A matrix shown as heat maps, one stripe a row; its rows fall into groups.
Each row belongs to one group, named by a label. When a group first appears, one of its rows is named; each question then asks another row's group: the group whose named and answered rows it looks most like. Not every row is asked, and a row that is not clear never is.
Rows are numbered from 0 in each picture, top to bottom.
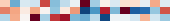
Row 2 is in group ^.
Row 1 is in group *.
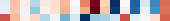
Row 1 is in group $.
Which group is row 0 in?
$
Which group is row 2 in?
*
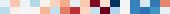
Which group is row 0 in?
$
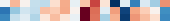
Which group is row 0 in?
$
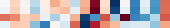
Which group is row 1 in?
$
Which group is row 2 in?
*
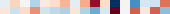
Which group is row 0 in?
$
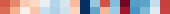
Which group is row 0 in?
*
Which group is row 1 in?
*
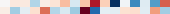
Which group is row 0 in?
$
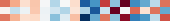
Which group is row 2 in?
*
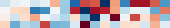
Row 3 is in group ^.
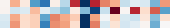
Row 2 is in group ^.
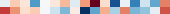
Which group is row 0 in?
$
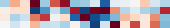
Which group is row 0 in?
^
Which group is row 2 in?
^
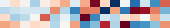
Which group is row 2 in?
^
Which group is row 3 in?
*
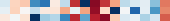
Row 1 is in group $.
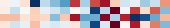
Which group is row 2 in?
*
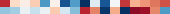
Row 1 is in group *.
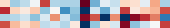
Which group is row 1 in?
*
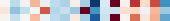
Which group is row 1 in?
^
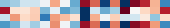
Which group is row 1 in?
*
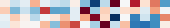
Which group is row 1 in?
^
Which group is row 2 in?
$
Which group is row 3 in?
*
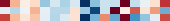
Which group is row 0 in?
*
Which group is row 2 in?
*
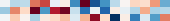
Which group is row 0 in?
^
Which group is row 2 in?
$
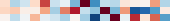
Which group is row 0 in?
^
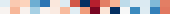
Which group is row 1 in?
$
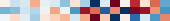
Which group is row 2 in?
$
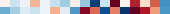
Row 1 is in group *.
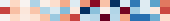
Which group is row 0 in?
$
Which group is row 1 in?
*
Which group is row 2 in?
*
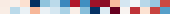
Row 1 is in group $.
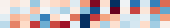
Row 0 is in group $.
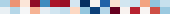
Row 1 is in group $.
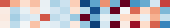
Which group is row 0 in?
*
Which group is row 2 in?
^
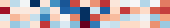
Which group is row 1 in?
*
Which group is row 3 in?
^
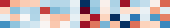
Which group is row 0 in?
*
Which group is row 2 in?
$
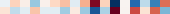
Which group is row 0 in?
$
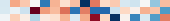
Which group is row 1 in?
^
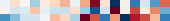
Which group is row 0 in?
$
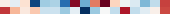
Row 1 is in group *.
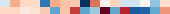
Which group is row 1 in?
*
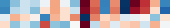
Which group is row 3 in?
^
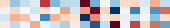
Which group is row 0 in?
^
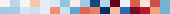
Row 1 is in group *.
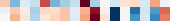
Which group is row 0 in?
^
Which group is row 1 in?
$
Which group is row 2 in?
$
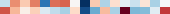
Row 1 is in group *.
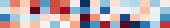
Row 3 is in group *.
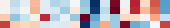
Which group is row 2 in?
^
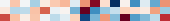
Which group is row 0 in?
$
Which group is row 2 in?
*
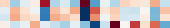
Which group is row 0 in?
^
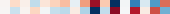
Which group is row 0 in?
$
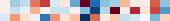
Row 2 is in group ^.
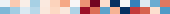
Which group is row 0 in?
$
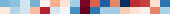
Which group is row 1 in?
^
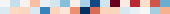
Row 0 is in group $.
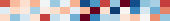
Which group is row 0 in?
*
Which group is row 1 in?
$
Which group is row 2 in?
^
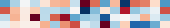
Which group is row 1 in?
*
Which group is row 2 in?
^
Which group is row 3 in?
*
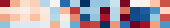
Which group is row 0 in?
*
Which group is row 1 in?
*
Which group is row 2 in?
*
